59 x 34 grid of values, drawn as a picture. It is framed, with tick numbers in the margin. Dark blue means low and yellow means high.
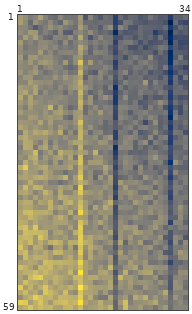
Ninth with the highest average: bottom left. Ninth with the lowest average: top right. Slope: up to the bottom left. Odd lines: columns 13, 20 and 31.
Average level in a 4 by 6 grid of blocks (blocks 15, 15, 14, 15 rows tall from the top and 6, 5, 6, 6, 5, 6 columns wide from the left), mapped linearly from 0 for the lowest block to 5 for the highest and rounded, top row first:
3 2 2 1 1 0 | 4 3 3 2 2 1 | 4 4 4 2 3 2 | 5 5 4 3 3 2
